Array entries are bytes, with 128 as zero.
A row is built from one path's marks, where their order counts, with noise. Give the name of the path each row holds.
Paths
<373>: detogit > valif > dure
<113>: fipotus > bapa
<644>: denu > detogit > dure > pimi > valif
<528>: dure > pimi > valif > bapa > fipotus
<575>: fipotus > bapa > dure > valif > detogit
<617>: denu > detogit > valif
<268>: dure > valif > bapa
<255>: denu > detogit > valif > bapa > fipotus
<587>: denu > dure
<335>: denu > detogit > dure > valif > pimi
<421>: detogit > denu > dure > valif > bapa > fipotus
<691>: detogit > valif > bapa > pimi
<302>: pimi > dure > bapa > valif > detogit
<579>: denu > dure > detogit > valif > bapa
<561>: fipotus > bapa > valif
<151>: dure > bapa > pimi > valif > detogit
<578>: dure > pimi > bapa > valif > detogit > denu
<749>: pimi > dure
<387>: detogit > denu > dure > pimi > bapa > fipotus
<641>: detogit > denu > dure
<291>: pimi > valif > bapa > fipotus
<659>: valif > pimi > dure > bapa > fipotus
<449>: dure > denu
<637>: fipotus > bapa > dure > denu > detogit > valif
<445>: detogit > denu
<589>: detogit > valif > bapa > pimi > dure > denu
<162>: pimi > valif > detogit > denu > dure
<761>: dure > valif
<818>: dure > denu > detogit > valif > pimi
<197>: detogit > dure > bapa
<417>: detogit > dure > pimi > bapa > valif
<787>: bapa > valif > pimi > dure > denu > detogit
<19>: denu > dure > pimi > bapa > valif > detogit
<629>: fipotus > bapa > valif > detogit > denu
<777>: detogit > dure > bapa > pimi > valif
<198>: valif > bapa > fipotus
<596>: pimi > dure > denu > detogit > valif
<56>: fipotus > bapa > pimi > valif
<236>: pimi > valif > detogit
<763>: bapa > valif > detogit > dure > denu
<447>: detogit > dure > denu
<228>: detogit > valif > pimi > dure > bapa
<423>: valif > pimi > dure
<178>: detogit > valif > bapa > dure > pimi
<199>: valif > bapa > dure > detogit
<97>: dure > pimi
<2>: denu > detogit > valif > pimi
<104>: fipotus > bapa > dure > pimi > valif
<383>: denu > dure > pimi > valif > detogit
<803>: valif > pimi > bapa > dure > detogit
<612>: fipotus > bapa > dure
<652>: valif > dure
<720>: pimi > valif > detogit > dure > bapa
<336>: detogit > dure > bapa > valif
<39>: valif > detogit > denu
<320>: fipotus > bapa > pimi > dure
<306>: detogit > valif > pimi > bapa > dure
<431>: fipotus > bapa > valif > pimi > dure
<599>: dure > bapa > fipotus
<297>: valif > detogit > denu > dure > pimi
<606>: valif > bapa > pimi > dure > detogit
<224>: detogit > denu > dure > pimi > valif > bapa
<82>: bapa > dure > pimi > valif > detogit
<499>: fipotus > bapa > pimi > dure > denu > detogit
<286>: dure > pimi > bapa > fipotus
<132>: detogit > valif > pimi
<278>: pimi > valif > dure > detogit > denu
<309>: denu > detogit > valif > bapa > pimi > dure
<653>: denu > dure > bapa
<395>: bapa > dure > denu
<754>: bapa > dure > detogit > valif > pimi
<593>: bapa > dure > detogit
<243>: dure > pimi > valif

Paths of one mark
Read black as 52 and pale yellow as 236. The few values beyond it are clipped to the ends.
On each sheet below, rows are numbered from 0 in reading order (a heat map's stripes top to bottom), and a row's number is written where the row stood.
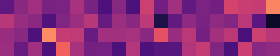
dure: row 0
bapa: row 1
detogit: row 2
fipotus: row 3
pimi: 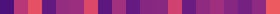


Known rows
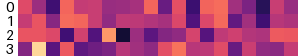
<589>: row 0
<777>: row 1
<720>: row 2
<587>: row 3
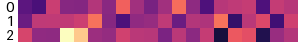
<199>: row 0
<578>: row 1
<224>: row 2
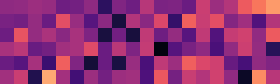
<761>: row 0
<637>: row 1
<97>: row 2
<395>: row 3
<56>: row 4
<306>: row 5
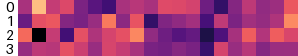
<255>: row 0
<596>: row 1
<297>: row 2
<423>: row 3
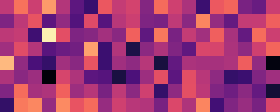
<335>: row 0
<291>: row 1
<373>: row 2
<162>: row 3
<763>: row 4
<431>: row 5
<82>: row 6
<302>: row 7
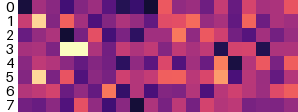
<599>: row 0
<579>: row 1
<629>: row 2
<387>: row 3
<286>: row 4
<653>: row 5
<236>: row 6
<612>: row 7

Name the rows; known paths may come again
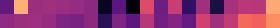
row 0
<528>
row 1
<761>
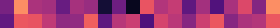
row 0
<243>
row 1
<278>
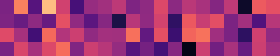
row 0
<417>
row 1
<637>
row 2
<589>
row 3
<659>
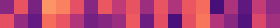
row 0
<336>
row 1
<691>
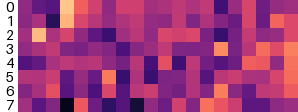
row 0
<445>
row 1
<447>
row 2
<255>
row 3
<268>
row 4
<449>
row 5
<236>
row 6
<291>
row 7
<320>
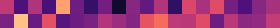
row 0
<104>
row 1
<587>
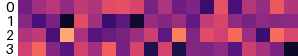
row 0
<652>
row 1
<113>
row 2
<132>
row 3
<754>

